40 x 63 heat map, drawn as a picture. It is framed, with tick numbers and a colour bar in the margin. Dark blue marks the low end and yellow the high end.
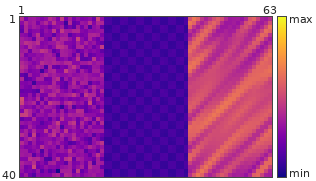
It is made of 1 by 3 panels. Panel 1,1: low, fine-grained. Panel 1,2: very low, checkered, faint in contrast. Panel 1,3: middling, slanting up to the right.
